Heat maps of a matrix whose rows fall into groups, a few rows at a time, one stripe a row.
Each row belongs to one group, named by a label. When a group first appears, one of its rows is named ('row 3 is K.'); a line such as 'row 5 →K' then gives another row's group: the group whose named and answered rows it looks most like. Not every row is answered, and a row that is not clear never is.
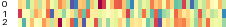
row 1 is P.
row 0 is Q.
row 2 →P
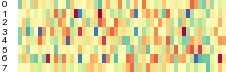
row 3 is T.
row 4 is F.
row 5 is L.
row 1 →F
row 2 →Q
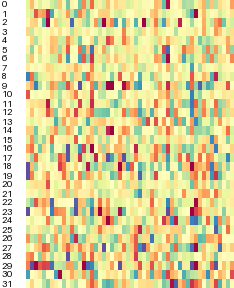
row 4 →Q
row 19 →T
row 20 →T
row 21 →L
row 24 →F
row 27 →T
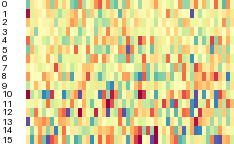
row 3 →Q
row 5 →T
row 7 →L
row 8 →L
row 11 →F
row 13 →T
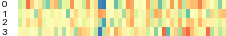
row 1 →F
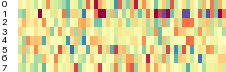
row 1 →F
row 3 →P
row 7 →F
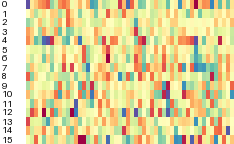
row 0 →T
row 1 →Q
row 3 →P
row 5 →F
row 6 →F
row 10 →P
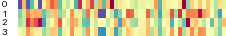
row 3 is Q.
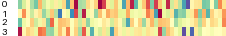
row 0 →F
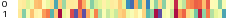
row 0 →L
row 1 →P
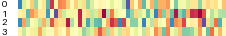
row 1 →L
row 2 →T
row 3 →F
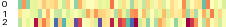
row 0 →T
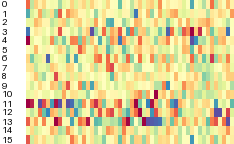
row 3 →T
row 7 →Q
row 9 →P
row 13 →L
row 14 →Q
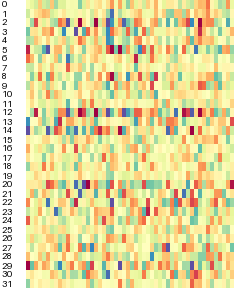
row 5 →Q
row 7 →P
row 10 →L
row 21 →Q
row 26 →Q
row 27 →P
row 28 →F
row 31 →T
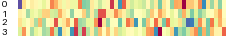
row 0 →T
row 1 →Q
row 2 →F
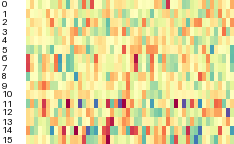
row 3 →T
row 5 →F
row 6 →P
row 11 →Q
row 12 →L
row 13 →Q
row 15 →F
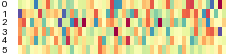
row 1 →T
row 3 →L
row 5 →Q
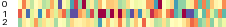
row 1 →Q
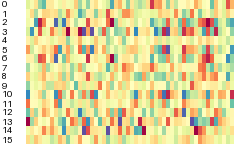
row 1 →Q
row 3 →P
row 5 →P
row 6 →L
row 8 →L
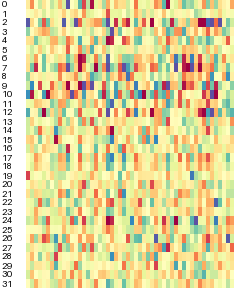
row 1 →F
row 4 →Q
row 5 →P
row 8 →T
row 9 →P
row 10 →T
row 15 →L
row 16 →Q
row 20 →F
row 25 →F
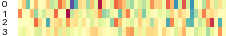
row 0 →Q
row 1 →F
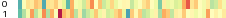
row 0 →T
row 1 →P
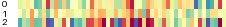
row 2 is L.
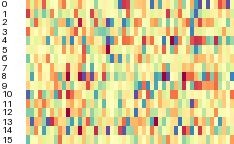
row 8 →P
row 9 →L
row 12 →P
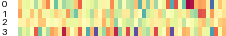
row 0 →L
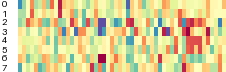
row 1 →P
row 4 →L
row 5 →L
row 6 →Q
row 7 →T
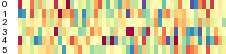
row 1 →P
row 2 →P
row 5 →L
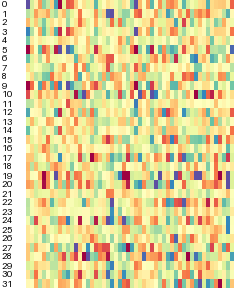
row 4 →T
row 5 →P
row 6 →F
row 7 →F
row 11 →P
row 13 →T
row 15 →F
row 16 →L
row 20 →L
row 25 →L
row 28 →F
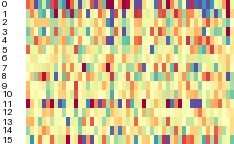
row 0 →Q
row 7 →F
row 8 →L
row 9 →F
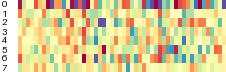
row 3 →T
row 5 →Q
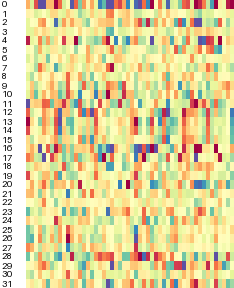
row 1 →Q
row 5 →L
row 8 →P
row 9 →Q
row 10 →Q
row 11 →T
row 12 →P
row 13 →P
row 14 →P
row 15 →P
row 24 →L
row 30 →P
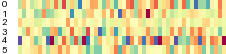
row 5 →T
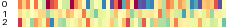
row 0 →L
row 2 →P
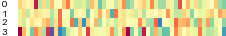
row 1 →Q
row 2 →P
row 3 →P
